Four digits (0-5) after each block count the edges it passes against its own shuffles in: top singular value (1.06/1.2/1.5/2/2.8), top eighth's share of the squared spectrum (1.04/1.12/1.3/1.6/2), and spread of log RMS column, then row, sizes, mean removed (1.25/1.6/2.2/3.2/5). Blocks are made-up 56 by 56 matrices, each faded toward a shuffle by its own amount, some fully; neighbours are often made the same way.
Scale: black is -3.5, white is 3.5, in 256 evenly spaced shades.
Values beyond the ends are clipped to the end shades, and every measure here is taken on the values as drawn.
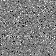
0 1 0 1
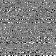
2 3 0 3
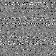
2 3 0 3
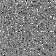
1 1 0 1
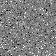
0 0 0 0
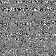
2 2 0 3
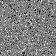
0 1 0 0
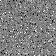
0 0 0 0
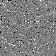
2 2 0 1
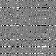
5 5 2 3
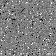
2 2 0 1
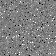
0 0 0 0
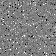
1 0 0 0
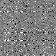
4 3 1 2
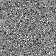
1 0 0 0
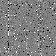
3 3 1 0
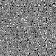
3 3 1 0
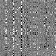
4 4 3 1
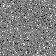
1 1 0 0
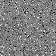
0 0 0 0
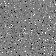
1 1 0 0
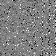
3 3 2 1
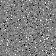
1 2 1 0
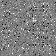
3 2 1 0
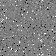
1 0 0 0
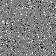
1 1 0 0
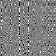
4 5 3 1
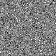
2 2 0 0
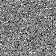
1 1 0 0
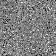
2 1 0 0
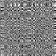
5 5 3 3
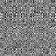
4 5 3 3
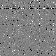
3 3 1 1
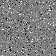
1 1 0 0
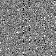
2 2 2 0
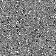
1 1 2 0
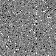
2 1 1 0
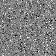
0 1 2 0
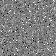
0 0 0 0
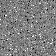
0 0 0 0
